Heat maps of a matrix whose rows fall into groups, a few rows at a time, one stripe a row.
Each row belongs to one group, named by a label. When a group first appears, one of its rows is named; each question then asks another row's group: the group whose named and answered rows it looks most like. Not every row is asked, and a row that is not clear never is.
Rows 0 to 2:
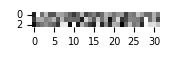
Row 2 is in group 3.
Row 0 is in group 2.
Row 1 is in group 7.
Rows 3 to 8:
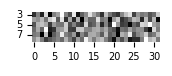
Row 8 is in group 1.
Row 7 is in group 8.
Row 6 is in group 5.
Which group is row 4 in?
7
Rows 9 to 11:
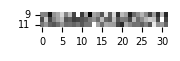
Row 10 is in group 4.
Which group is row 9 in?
7
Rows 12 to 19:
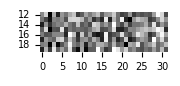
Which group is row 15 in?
4
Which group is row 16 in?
3
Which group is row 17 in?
7
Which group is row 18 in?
8
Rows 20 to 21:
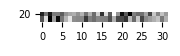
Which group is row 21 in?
8
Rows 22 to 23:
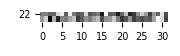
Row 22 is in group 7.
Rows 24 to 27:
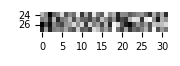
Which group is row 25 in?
8
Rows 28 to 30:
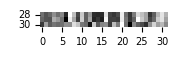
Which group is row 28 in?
3
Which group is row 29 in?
3
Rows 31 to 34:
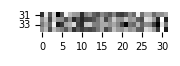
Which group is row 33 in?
5
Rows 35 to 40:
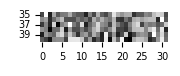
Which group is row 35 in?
2
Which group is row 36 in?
4
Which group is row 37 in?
8
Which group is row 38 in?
4
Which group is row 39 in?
7
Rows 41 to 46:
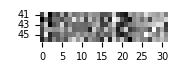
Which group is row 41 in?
4
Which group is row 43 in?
4
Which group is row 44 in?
7
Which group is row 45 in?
4
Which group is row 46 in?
3
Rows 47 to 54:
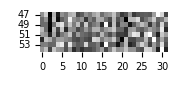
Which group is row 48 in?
8
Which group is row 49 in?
7
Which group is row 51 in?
8
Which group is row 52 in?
7
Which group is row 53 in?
7
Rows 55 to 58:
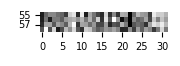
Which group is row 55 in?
3
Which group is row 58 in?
5
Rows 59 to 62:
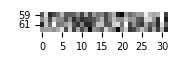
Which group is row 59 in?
4
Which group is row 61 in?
2
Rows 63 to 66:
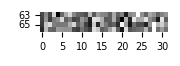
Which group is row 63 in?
8
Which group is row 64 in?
4
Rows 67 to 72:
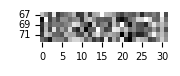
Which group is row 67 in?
5
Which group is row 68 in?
4
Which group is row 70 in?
2
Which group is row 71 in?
1
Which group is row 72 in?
3
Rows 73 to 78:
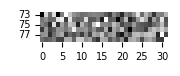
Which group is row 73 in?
8
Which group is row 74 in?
7
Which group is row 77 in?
4
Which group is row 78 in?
8
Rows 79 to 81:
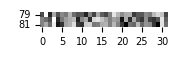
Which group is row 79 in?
2
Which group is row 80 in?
5
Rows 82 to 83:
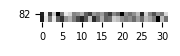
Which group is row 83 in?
2
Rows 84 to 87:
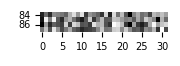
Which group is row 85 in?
2
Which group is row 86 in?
1
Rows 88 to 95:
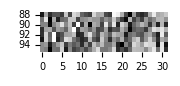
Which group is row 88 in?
1
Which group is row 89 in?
5
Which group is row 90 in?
7
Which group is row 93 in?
8
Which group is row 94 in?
4
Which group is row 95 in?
4
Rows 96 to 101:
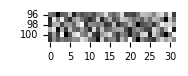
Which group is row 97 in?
2
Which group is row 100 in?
8
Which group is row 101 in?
1
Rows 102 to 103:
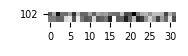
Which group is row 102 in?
4
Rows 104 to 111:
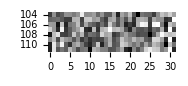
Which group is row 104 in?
1
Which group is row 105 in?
8
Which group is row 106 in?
8
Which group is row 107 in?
5
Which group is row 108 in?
1
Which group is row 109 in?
2
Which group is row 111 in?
4
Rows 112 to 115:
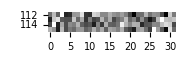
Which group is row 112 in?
5
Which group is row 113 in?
1
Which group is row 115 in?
5
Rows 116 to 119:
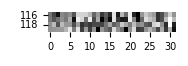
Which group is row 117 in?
3
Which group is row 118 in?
2
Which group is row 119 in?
7
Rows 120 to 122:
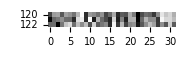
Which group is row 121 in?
3
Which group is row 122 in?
7
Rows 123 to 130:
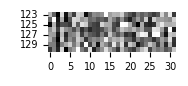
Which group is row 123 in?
5
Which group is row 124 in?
8
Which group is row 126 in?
2
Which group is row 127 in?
8
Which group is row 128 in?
5
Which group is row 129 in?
7
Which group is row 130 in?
8
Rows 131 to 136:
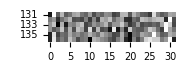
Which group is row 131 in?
2
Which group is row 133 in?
5
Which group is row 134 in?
3
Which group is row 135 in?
4
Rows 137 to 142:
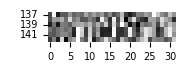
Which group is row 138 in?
7
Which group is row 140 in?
3
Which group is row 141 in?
3
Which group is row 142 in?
8
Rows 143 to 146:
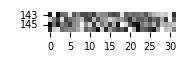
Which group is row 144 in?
5
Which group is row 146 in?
1
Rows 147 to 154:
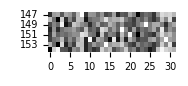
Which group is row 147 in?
1
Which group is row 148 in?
5
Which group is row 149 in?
8
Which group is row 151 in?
1
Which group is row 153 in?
5
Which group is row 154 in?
1
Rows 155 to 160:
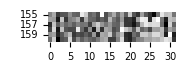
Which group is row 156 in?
8
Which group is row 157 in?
4
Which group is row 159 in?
4
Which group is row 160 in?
4
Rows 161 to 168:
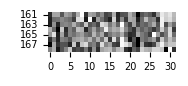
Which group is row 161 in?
1
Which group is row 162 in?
3
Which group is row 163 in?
7
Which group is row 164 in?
5
